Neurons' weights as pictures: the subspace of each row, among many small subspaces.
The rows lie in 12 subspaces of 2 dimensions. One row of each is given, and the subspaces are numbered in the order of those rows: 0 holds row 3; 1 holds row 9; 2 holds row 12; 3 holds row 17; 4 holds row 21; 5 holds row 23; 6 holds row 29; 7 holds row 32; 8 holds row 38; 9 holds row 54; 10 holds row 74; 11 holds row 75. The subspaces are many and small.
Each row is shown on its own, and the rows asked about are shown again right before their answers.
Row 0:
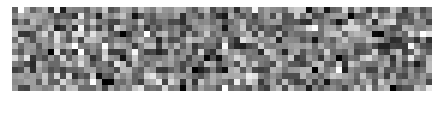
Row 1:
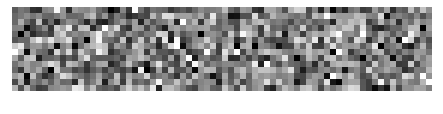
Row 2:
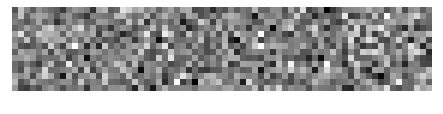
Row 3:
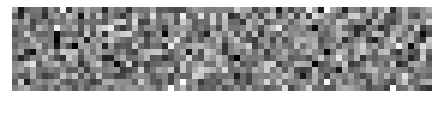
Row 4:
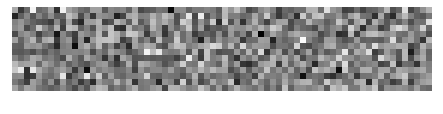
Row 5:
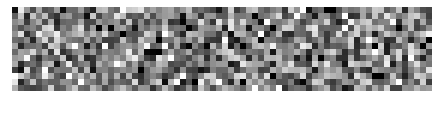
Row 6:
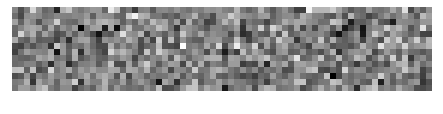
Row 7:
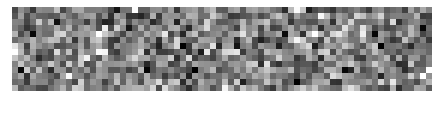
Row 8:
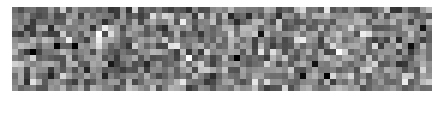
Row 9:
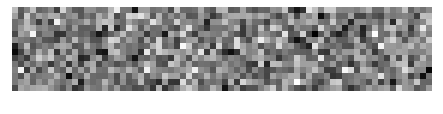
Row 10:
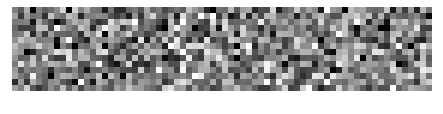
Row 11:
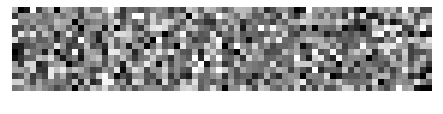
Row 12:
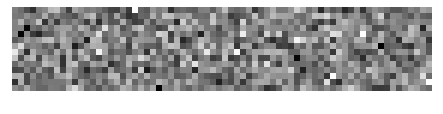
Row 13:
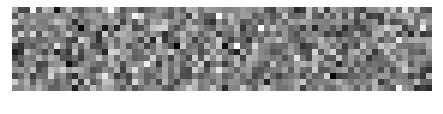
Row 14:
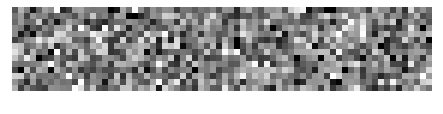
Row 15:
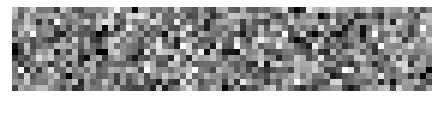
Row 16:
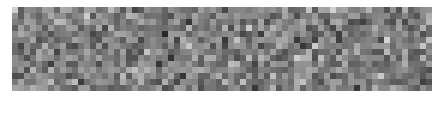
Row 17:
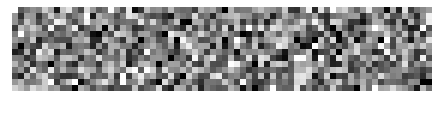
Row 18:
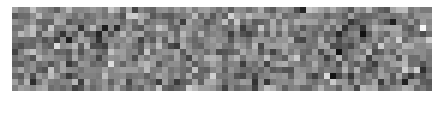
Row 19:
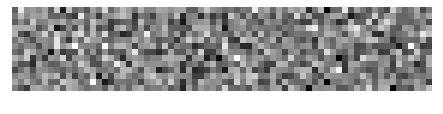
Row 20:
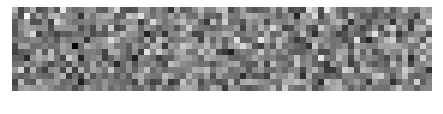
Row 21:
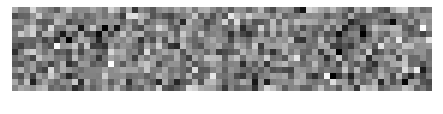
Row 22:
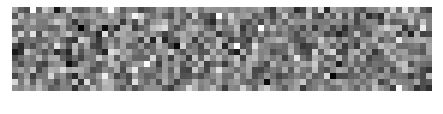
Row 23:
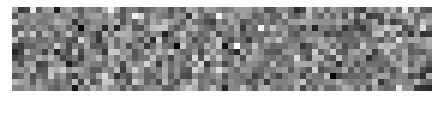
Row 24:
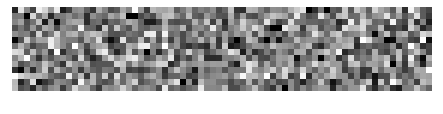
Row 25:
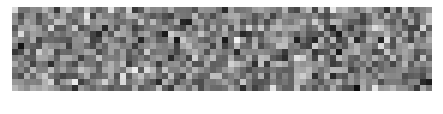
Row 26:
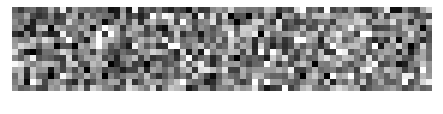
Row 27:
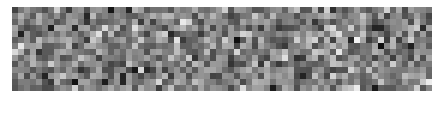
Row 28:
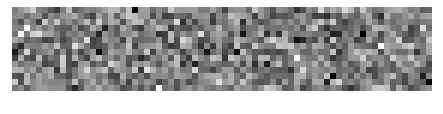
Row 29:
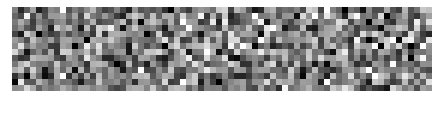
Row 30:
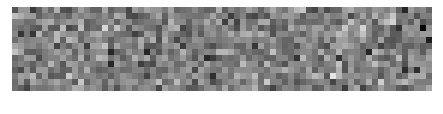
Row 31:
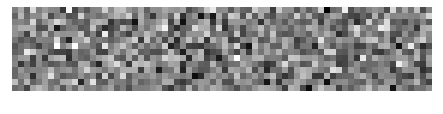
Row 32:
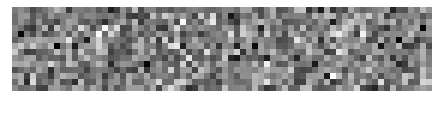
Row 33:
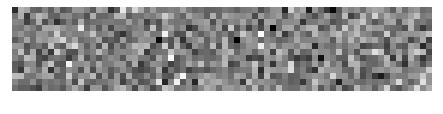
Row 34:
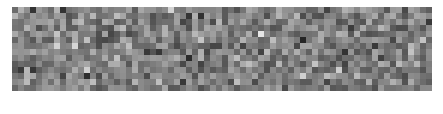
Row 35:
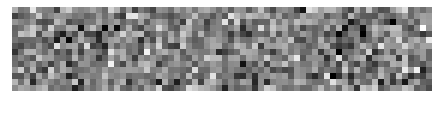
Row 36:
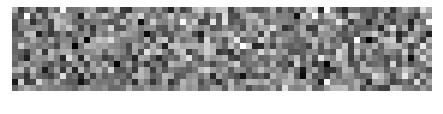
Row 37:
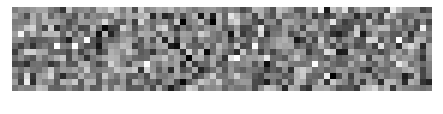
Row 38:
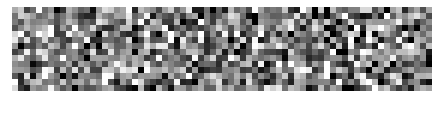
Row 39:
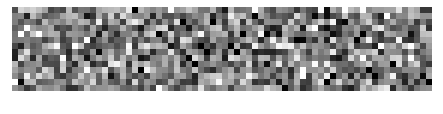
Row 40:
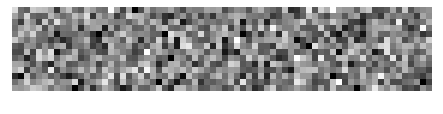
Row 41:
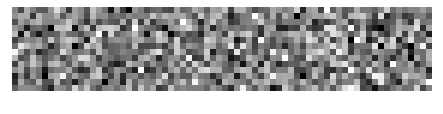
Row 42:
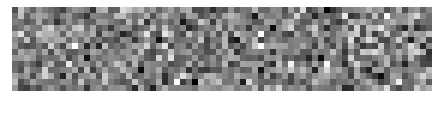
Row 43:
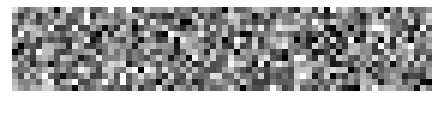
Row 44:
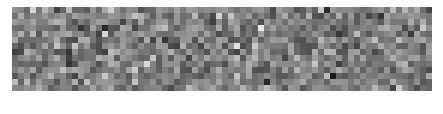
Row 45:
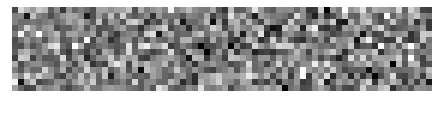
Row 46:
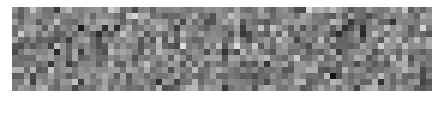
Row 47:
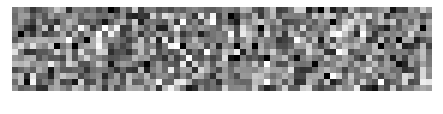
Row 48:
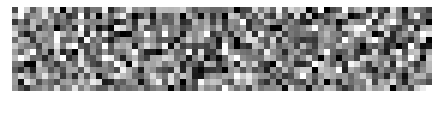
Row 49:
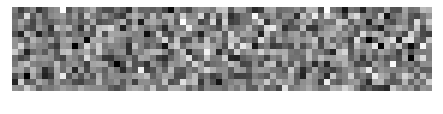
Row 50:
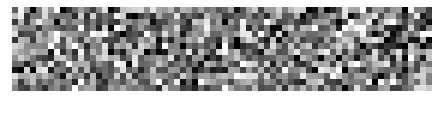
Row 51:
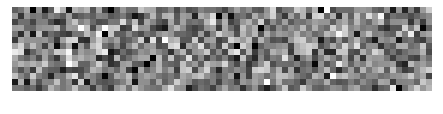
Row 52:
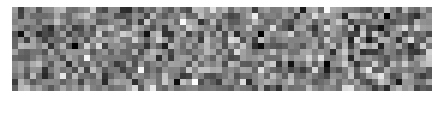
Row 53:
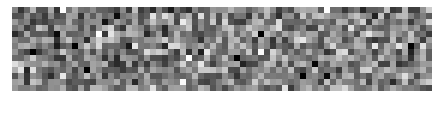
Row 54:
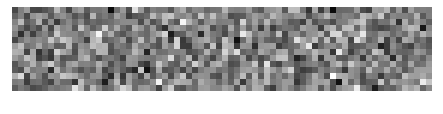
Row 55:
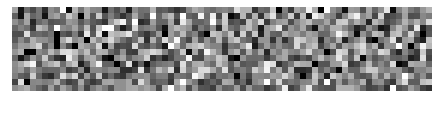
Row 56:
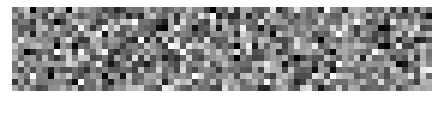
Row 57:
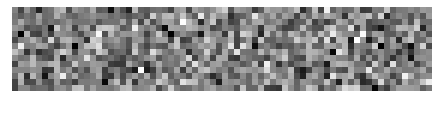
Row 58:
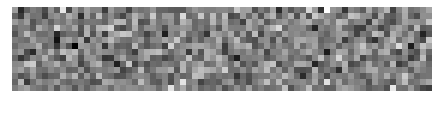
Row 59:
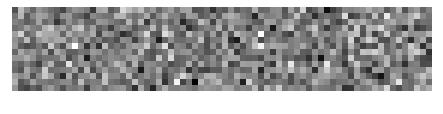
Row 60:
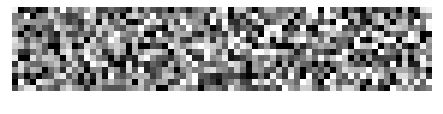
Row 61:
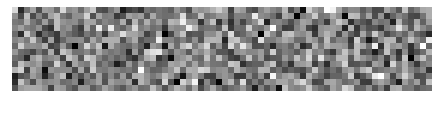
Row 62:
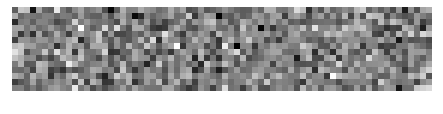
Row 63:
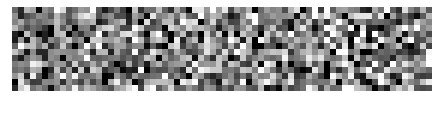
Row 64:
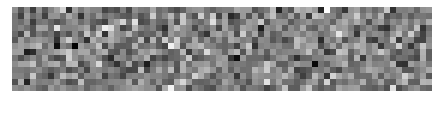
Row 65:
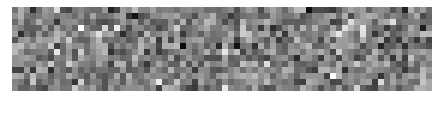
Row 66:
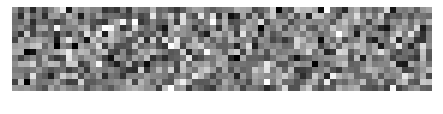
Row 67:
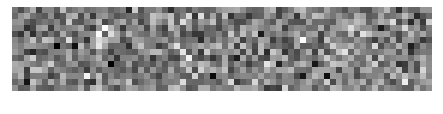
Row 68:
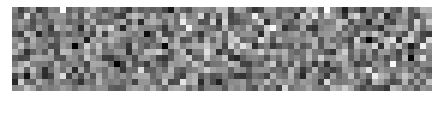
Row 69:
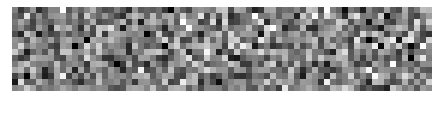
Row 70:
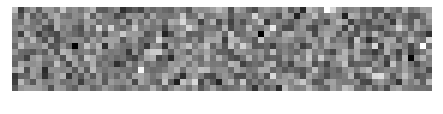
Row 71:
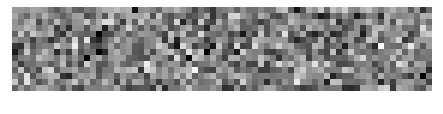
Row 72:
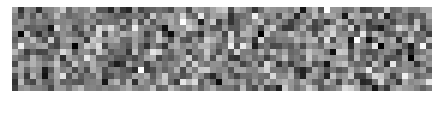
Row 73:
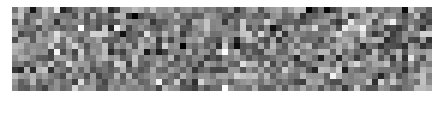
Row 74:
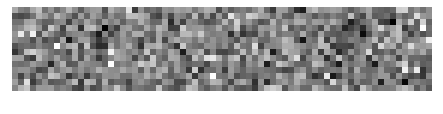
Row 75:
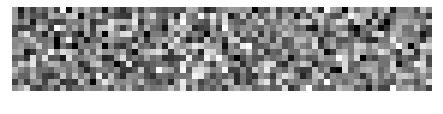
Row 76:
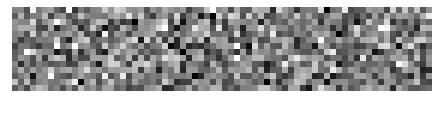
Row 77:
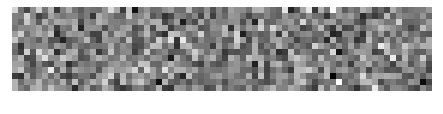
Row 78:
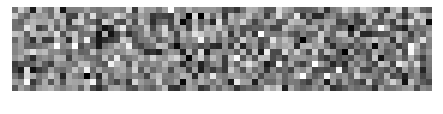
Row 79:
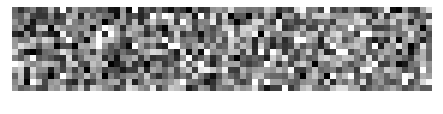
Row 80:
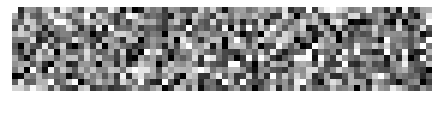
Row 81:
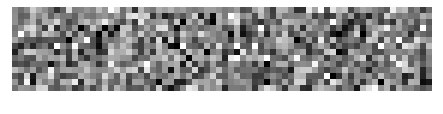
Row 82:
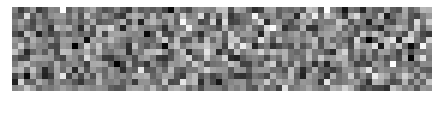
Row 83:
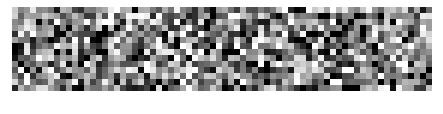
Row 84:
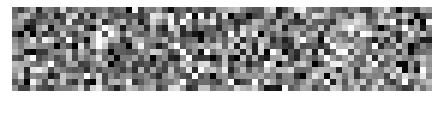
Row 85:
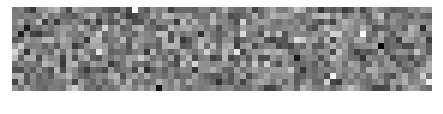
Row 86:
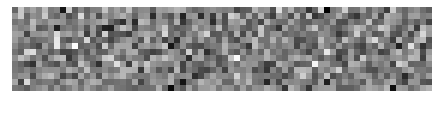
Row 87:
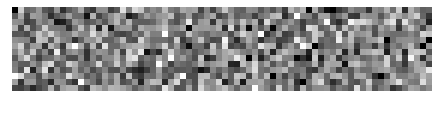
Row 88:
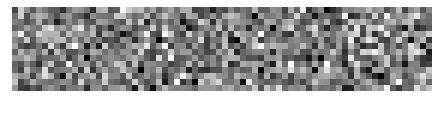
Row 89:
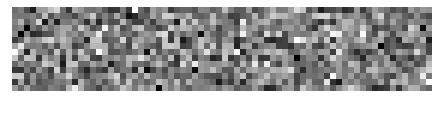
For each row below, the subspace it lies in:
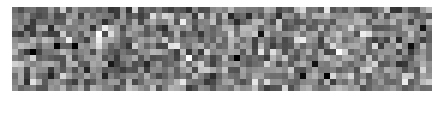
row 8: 4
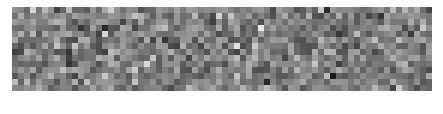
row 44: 5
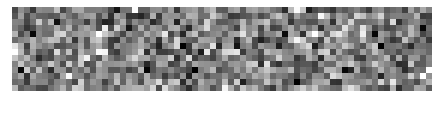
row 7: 1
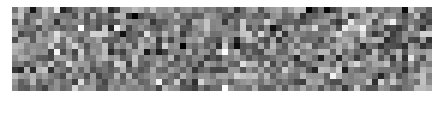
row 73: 7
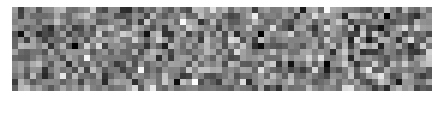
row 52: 8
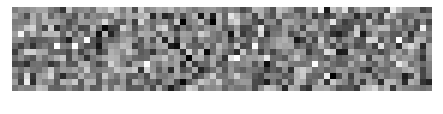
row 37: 7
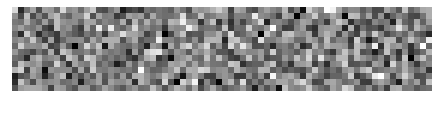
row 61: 9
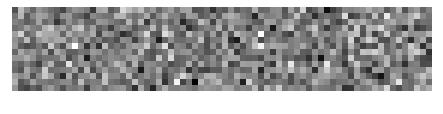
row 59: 8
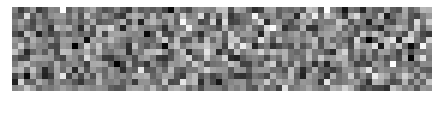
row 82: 6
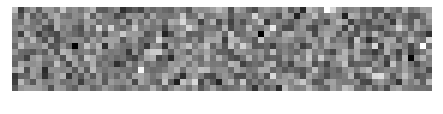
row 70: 9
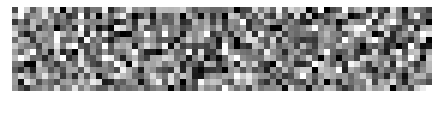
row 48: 0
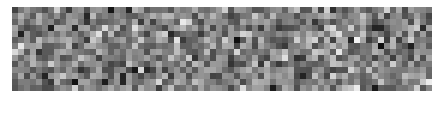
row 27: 3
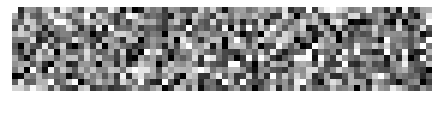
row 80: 3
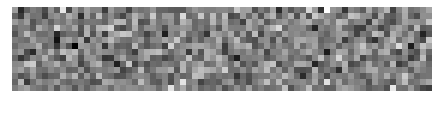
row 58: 0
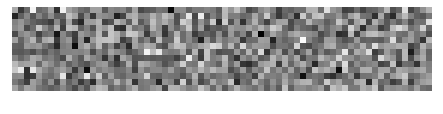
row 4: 10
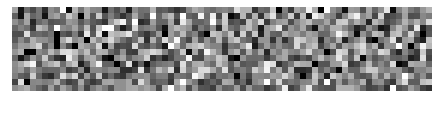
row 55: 0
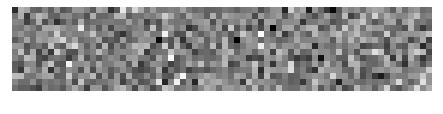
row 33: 8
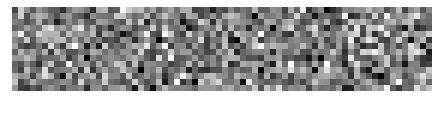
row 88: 8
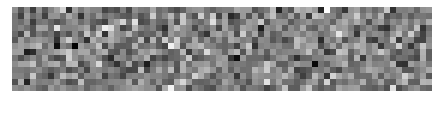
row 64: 0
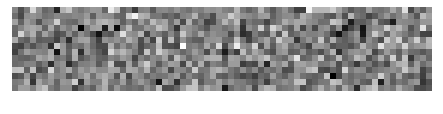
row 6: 7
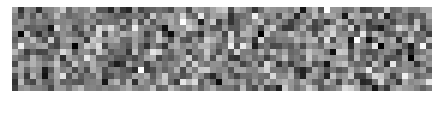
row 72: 9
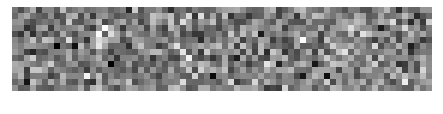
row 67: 10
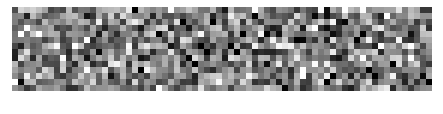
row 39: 2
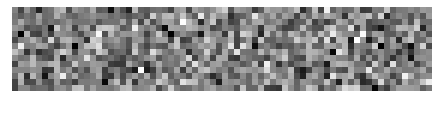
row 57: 9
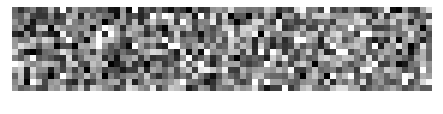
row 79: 4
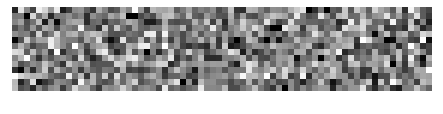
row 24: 2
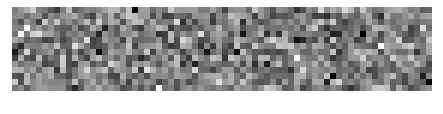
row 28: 2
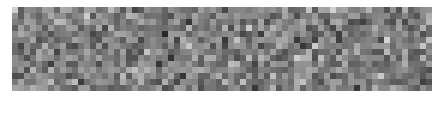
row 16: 3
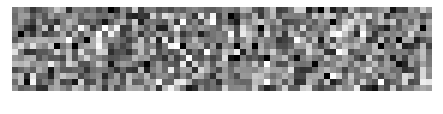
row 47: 7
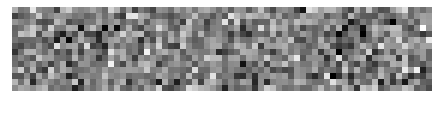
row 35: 4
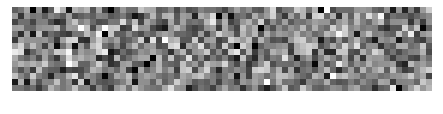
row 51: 5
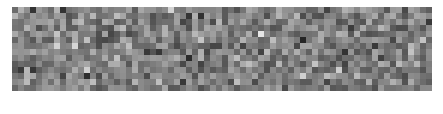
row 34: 10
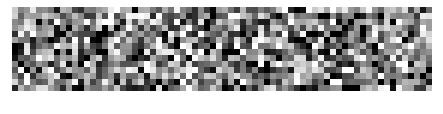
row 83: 1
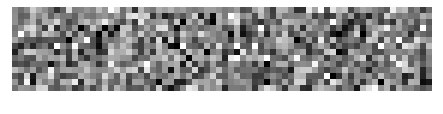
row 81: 7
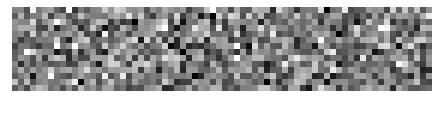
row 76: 11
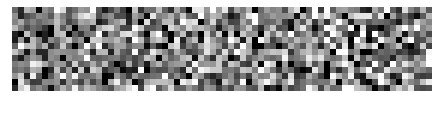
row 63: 8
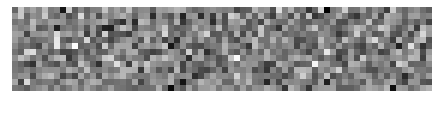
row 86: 0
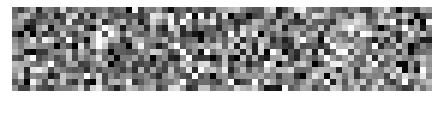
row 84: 10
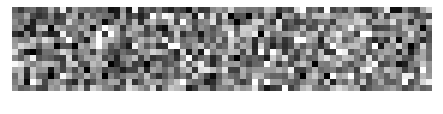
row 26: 4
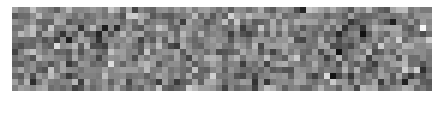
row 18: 4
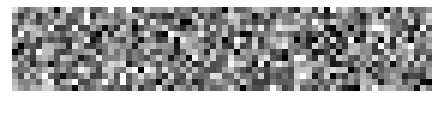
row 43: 3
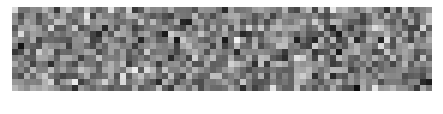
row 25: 3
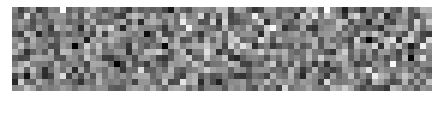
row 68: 6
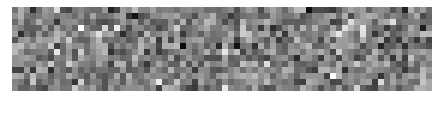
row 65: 7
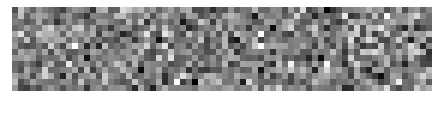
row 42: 8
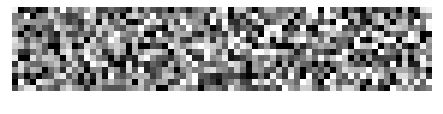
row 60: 2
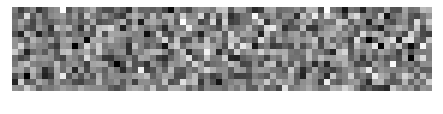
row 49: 6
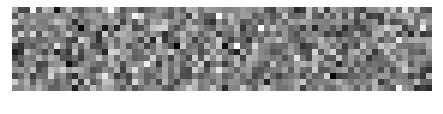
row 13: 5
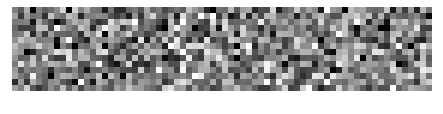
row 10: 11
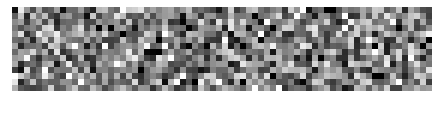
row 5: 9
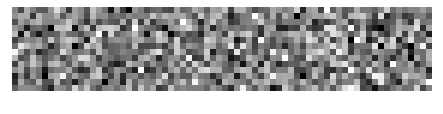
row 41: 3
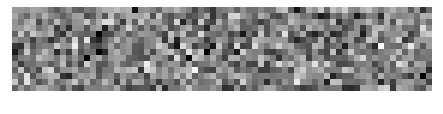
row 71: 1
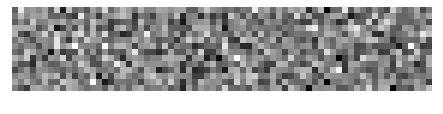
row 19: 11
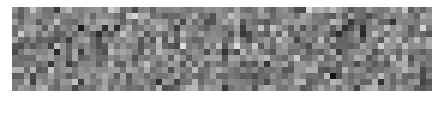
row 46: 7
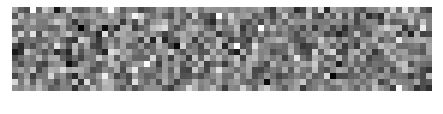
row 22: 5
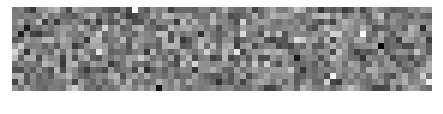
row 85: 2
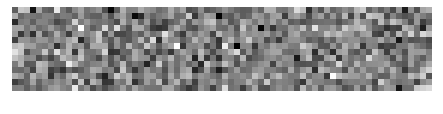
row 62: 5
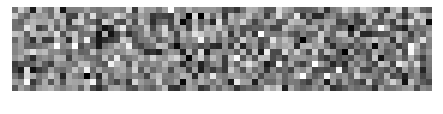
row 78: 10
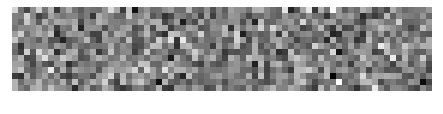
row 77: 8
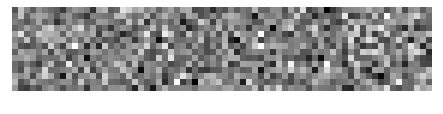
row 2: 8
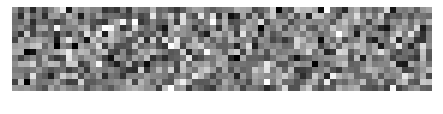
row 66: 0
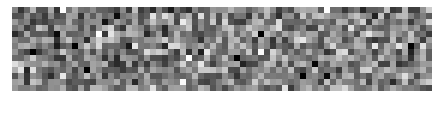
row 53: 4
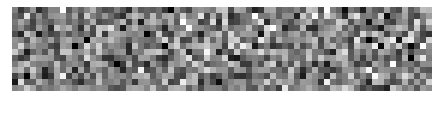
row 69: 6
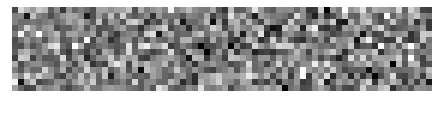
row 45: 2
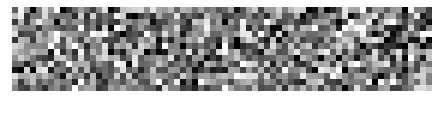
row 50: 7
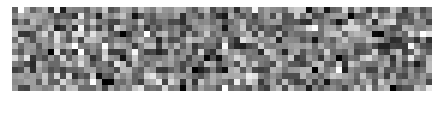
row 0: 11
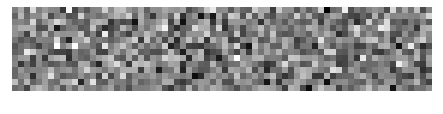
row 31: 11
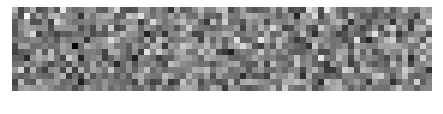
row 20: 1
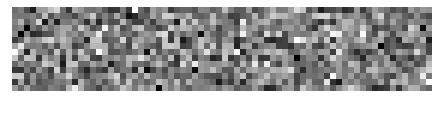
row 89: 2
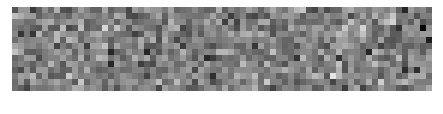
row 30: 10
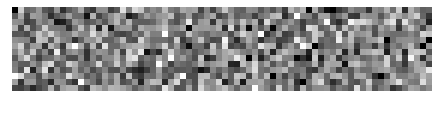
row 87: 3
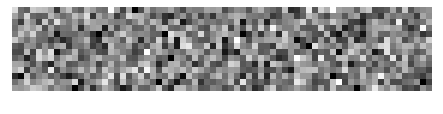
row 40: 9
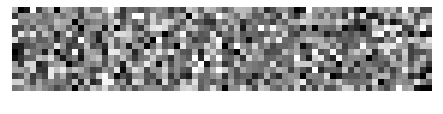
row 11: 5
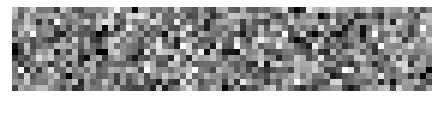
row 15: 1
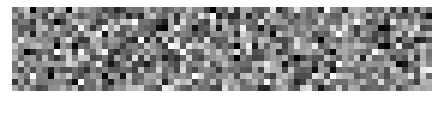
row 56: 11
